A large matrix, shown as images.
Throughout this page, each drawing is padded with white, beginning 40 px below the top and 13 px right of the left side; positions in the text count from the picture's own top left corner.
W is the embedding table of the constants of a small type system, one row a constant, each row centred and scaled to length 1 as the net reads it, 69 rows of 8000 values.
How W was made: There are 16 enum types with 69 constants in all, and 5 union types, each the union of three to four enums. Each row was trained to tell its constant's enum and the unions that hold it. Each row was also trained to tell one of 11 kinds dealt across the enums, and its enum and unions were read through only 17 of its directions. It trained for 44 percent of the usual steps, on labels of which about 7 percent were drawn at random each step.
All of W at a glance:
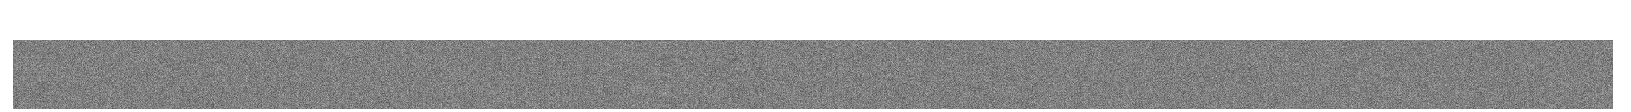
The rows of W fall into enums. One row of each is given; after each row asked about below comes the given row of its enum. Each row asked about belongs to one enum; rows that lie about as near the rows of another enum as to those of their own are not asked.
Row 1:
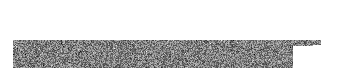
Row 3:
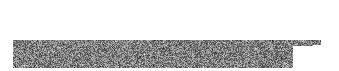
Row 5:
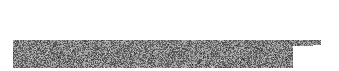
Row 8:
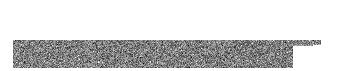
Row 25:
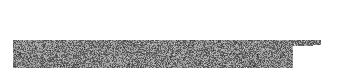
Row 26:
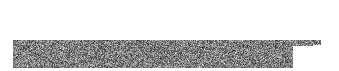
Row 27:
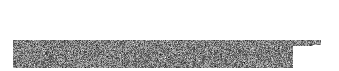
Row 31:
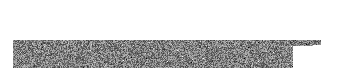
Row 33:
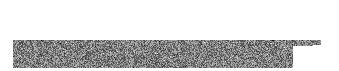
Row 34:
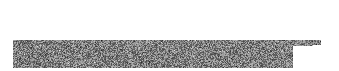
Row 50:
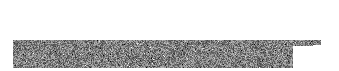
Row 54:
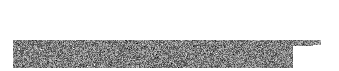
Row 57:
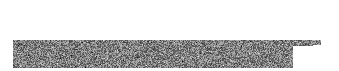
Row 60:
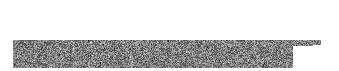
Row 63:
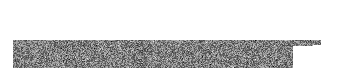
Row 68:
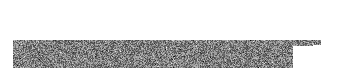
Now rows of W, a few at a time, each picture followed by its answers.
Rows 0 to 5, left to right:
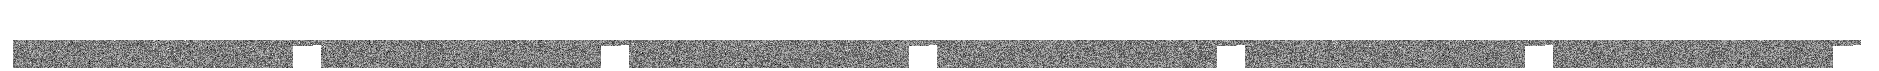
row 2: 34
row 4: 31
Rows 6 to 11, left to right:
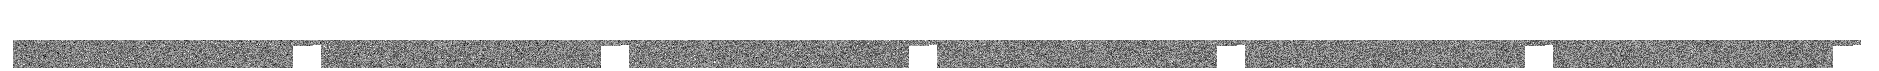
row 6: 60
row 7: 34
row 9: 3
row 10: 57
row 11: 54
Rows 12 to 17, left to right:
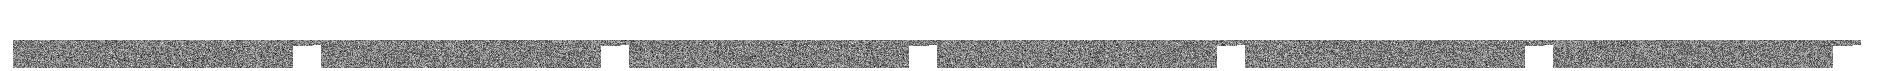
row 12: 60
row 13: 3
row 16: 50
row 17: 63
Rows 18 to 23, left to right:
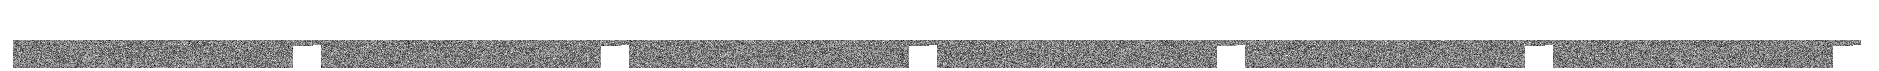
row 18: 5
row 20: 57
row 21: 8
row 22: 50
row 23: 68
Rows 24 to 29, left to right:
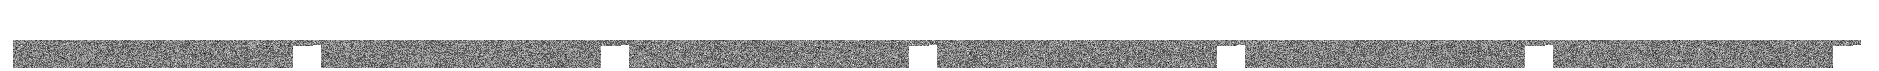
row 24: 68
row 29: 68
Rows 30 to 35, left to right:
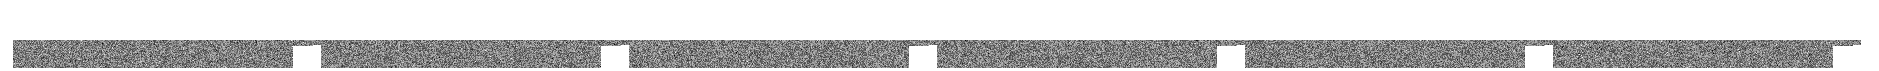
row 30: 1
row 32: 63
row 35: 54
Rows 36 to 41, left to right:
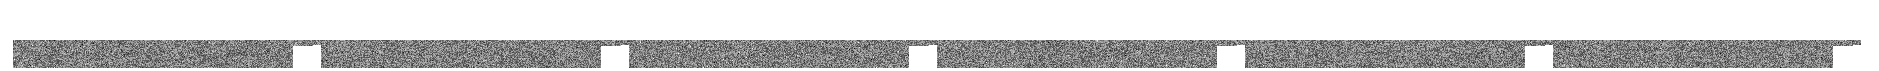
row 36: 27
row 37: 25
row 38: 57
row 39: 1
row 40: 25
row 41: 26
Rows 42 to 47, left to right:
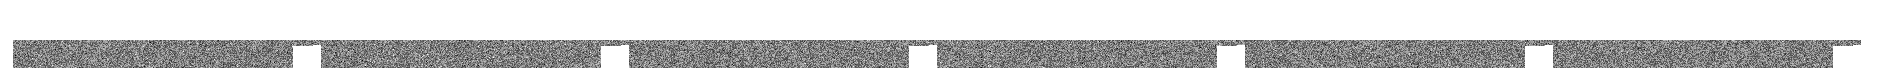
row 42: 68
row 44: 3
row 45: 3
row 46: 27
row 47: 5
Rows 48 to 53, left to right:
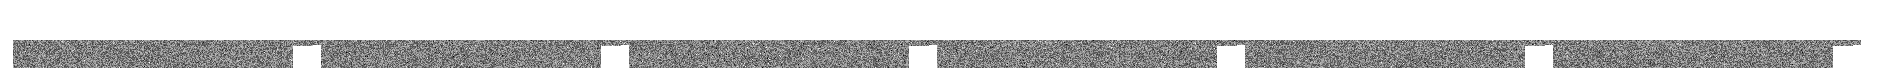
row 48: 50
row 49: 33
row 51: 5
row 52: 34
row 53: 54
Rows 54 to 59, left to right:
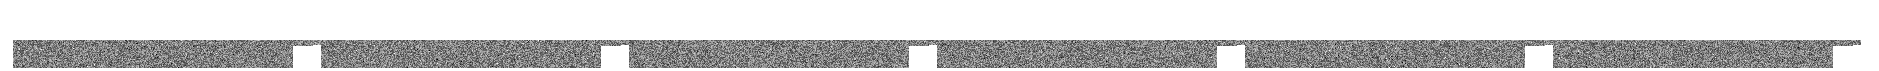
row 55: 60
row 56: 54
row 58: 63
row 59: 57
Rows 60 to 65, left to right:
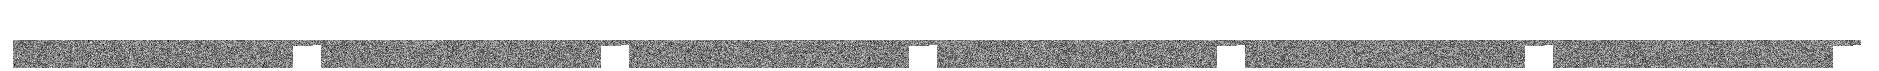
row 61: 5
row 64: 27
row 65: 34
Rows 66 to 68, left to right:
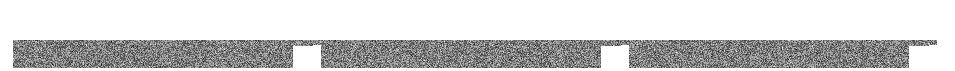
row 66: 33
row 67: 50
